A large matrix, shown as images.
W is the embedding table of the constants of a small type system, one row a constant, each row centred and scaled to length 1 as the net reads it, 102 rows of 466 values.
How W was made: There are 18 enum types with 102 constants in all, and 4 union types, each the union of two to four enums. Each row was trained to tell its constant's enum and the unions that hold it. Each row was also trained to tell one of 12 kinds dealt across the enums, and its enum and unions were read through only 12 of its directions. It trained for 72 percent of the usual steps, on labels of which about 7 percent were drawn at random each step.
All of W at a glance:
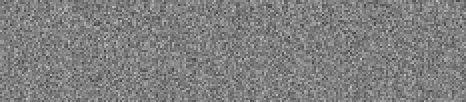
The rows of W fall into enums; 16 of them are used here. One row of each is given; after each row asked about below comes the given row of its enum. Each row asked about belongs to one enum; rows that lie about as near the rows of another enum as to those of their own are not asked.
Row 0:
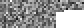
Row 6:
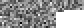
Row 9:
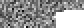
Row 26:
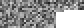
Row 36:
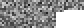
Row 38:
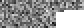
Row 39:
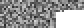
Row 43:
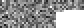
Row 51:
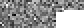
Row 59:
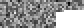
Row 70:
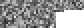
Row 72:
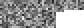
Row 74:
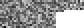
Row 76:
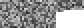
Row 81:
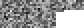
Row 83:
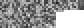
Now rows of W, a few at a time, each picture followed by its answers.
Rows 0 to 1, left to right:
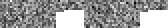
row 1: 38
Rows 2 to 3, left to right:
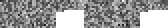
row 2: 38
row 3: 72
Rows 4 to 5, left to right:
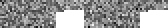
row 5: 39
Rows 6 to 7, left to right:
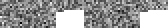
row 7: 6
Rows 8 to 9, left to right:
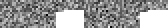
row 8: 83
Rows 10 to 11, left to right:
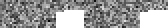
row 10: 72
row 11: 74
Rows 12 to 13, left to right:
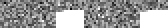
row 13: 43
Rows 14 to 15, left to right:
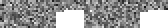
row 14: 72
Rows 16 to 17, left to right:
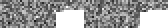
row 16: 59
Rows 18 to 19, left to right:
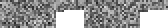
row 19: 59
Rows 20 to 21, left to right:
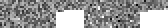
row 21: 43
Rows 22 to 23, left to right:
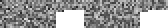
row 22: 38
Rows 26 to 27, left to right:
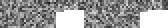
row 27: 83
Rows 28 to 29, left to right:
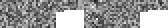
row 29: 72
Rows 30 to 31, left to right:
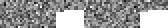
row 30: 51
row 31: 26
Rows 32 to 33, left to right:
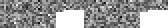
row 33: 83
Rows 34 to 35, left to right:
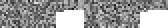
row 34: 6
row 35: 76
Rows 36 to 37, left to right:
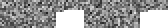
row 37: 39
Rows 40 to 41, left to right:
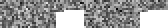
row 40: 59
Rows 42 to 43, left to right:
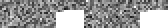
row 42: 81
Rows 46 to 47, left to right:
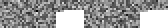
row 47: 43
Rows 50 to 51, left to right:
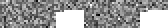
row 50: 39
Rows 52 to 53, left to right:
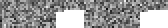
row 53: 81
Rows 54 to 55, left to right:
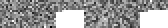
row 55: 70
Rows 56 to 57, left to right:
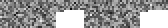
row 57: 72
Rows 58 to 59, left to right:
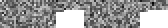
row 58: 74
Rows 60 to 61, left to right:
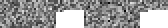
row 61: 70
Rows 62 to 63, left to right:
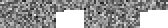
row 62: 39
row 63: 70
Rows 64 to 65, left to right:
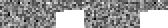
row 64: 70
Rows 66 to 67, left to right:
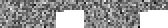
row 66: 81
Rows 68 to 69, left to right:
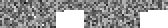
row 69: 6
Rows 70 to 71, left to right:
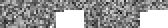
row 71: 59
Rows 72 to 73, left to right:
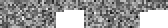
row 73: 70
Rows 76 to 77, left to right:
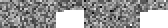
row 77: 39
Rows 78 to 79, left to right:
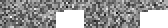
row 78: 38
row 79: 38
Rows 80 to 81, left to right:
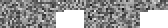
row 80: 74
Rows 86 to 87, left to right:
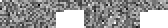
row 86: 74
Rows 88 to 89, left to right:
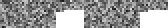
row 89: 83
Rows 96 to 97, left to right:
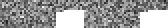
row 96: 36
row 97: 83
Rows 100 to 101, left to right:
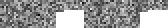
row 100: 74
